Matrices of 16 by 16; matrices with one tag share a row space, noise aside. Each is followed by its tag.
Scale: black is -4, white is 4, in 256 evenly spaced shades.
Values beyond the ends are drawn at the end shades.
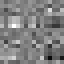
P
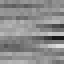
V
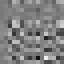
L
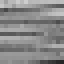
V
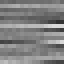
V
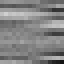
V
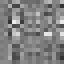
L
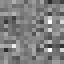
P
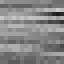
V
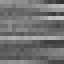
V
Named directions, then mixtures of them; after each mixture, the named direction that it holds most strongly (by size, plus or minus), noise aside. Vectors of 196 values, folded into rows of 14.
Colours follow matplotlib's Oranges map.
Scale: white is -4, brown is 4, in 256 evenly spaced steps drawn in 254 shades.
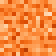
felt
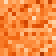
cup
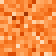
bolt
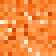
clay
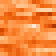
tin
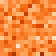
bolt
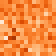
felt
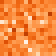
clay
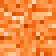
bolt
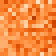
cup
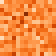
bolt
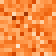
bolt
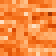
tin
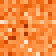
clay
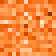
felt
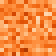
felt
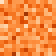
felt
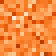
bolt
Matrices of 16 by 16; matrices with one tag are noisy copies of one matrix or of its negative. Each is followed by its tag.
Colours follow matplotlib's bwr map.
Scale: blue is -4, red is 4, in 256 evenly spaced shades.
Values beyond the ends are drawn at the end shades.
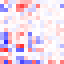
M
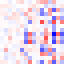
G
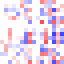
G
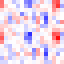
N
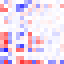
M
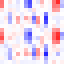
N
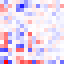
M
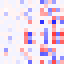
G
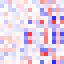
G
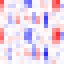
N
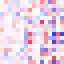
G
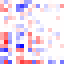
M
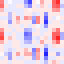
N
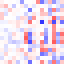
G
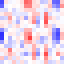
N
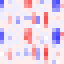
N
